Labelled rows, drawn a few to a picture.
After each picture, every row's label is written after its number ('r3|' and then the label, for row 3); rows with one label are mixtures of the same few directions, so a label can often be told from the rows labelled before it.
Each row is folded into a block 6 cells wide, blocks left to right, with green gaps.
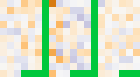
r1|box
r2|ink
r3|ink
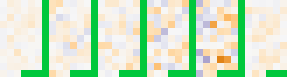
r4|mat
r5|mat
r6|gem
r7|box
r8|ink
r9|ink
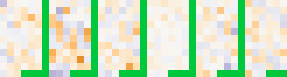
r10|ink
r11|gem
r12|gem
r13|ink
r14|gem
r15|ink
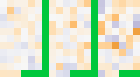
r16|gem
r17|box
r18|mat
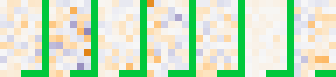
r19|gem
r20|gem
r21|gem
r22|ink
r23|gem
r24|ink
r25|ink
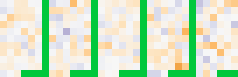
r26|mat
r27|box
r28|gem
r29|gem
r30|mat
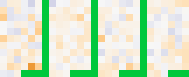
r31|gem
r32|ink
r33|gem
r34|mat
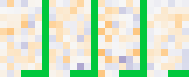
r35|box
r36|gem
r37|ink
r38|mat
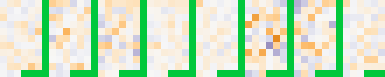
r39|gem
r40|box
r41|gem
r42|gem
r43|ink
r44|mat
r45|mat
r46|ink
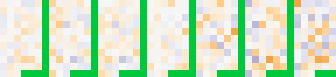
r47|ink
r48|ink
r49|ink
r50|mat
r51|mat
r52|ink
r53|ink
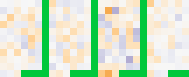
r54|mat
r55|ink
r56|gem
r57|ink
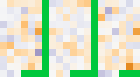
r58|gem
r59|mat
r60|gem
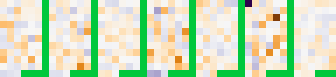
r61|gem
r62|gem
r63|ink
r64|gem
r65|mat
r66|ink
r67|mat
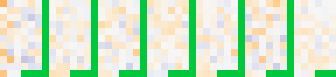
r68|ink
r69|gem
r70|gem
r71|box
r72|gem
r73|gem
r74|box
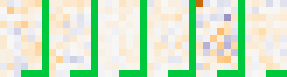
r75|box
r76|ink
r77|box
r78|ink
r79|ink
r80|box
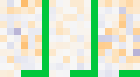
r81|box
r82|gem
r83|gem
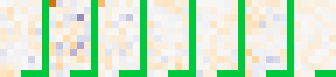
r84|gem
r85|ink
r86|ink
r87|ink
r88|ink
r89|ink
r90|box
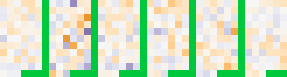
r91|gem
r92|mat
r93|gem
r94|box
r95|gem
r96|mat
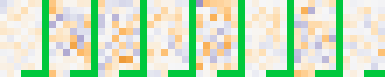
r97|mat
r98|mat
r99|ink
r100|mat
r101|ink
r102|mat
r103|gem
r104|gem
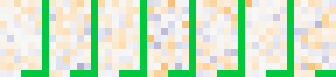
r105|ink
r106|gem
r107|box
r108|box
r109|ink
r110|ink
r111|box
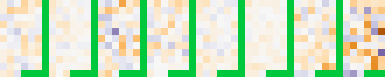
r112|box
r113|mat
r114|box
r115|gem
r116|mat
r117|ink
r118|gem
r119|gem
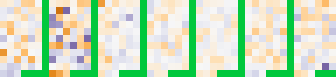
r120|gem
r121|gem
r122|ink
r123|mat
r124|box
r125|gem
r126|gem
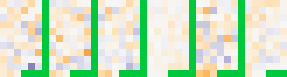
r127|gem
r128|ink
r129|gem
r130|gem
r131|gem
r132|ink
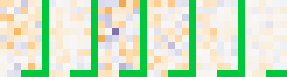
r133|box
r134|ink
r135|box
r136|mat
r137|box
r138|box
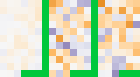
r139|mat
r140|mat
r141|box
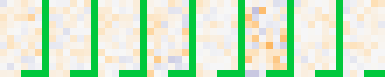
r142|ink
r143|box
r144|ink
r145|ink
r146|mat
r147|gem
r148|ink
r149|mat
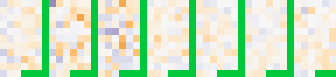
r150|ink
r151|ink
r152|box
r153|ink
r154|ink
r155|box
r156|gem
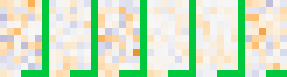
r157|gem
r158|box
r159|gem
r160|gem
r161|gem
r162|box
